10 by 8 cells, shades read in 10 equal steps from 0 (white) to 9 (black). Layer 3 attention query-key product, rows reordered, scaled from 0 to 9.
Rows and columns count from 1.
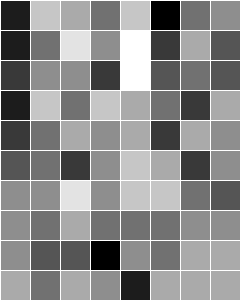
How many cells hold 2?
7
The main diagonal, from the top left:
8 5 4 2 3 3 5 4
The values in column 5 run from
0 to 8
